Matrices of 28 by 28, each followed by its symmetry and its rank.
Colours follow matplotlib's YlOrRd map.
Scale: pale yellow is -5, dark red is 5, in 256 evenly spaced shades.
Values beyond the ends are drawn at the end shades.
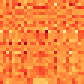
neither, rank five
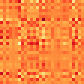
antisymmetric, rank two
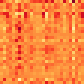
neither, rank three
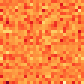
neither, rank five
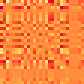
antisymmetric, rank two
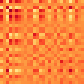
symmetric, rank two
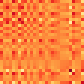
symmetric, rank two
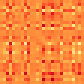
antisymmetric, rank two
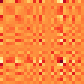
symmetric, rank two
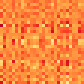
neither, rank three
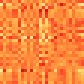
neither, rank three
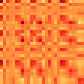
symmetric, rank two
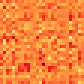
neither, rank five
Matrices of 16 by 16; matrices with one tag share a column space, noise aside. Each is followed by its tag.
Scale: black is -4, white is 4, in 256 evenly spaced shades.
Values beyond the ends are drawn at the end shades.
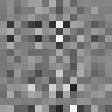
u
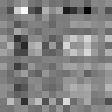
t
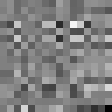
u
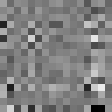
u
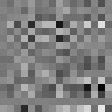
u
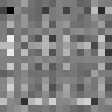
t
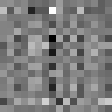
t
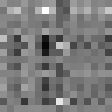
t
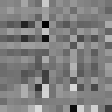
u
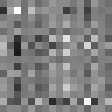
t
